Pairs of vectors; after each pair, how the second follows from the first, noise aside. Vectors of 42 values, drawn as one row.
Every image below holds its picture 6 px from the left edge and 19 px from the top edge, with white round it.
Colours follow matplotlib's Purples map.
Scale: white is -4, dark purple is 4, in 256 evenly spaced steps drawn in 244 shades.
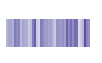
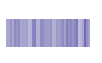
shrunk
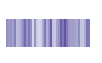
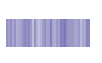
shrunk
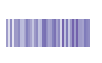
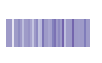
partly zeroed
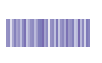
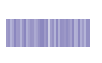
shrunk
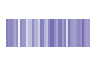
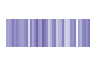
reversed
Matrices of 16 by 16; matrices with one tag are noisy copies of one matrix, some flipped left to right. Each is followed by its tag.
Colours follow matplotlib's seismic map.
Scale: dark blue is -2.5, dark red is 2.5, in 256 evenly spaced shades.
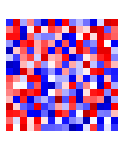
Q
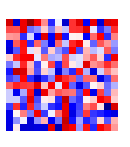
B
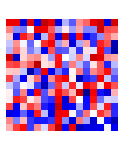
B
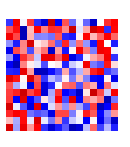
Q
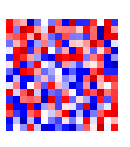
Q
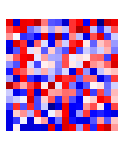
B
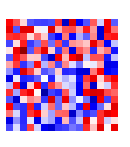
Q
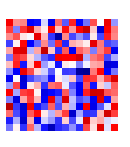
Q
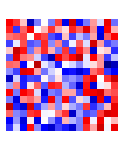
Q
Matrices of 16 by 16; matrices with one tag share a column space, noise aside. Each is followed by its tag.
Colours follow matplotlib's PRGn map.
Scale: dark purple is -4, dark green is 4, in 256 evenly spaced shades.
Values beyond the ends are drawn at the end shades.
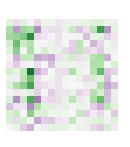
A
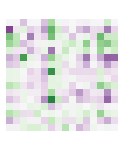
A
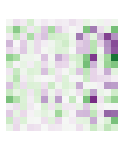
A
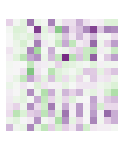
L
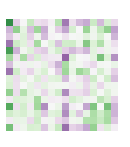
L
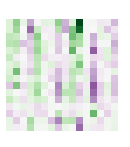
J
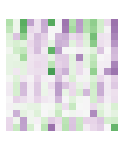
J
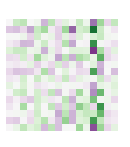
L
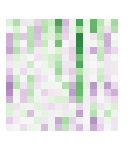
J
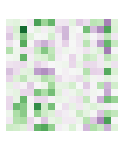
L
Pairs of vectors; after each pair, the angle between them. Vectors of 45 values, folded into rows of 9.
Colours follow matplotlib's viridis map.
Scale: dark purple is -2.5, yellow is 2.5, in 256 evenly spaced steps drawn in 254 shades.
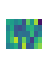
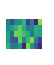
nearly opposite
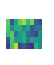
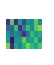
partly opposed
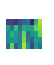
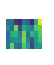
nearly parallel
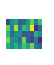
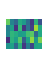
nearly opposite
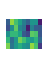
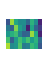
nearly parallel
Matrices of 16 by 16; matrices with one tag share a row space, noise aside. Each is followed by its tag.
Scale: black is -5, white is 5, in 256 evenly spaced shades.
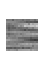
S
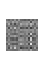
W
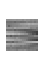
S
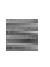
S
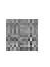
W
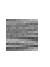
S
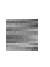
S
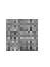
W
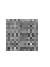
W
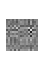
W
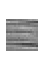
S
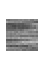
S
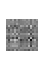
W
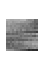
S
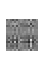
W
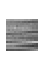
S
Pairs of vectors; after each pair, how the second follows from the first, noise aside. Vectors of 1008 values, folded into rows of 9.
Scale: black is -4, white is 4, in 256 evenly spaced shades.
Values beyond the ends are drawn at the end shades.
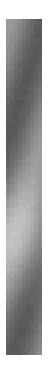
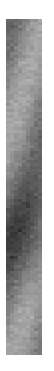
negated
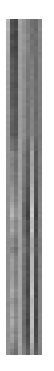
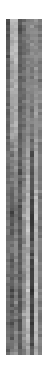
negated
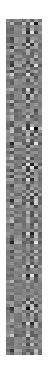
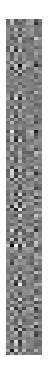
reversed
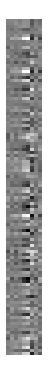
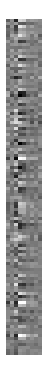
reversed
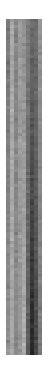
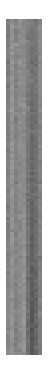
shrunk
